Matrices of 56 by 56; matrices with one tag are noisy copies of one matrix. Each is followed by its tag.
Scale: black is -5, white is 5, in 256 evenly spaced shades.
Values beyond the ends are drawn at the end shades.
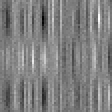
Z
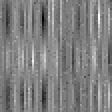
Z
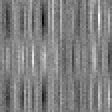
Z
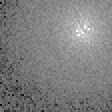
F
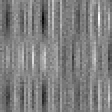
Z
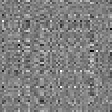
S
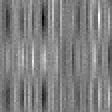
Z
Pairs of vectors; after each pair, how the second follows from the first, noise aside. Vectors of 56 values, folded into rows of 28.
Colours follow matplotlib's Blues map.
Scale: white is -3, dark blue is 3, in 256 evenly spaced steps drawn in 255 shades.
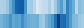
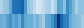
copied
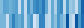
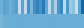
partly zeroed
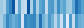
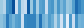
copied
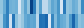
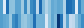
wrapped around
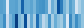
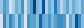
wrapped around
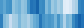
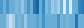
partly zeroed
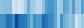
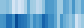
copied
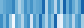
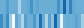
partly zeroed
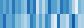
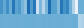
partly zeroed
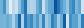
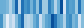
wrapped around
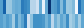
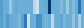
partly zeroed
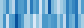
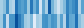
copied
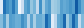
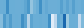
partly zeroed
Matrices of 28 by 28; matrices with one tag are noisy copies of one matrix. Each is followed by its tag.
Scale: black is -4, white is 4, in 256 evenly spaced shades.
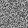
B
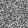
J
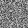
J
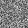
J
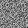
B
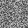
J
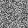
J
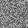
B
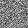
J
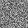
B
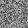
J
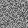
B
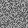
B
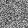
J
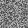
J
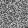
J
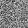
J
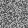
J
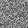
B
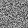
B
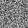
J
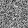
J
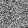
J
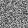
J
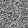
J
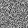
B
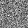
J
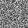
J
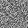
B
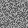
B
